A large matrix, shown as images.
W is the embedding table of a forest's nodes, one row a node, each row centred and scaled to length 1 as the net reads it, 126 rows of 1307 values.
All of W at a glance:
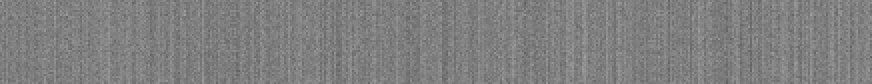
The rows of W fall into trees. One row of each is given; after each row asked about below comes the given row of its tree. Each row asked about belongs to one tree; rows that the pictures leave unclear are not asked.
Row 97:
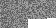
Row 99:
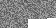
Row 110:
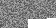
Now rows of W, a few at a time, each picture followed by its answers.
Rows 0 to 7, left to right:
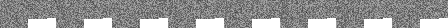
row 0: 99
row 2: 110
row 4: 97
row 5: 97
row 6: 97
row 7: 99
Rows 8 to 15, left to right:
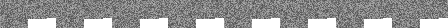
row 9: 99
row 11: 110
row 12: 97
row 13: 99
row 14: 97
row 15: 110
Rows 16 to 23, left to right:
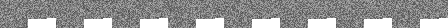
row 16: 110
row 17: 99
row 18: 99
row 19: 97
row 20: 99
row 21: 110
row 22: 110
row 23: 99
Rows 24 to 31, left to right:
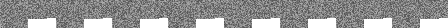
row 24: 97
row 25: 97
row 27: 97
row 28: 110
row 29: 97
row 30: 97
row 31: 99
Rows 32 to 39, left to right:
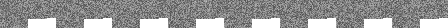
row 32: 97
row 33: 99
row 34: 110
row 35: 97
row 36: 97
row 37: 99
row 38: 97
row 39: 97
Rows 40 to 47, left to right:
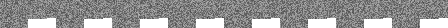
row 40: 97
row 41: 99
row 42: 97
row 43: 110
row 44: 110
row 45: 97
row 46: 97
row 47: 110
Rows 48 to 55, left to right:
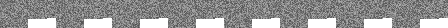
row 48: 99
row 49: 97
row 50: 110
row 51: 99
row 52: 97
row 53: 99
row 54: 110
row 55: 99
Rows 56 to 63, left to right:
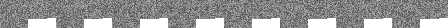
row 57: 97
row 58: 97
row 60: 99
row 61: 99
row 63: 99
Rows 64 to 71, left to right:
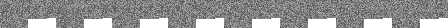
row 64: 97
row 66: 97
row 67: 99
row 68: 99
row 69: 99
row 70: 110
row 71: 110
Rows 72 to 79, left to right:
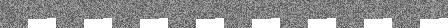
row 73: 99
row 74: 99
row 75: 110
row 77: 110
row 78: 97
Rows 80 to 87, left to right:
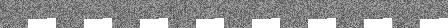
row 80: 97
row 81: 110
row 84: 99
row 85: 99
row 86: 110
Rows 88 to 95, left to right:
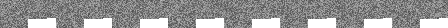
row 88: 110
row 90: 99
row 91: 110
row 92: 97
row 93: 97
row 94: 97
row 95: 99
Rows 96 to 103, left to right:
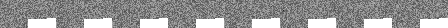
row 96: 110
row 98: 97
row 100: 97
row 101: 97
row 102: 97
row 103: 99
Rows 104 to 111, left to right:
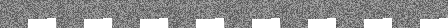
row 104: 99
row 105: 97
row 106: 99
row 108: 97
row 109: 97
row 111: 99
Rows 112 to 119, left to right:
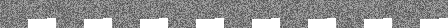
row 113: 97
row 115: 110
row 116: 99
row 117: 97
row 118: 97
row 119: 99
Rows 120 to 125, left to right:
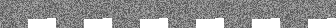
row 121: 110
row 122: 97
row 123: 97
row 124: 110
